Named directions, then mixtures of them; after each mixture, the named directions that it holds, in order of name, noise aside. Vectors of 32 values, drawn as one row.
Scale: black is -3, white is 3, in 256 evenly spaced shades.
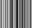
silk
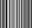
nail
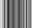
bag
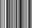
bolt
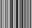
silk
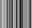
bolt, silk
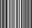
nail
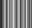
bag, bolt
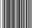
bag, nail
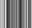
bag, bolt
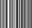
nail, silk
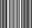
bolt, nail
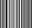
nail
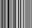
nail, silk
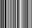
bolt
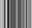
bag, nail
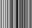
silk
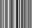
nail, silk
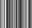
bolt
